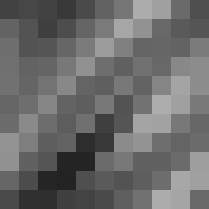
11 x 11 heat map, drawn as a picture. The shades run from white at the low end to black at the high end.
Streaks slant up to the right. The top left is the smoothest part. The ninth with the lowest average is the middle right.
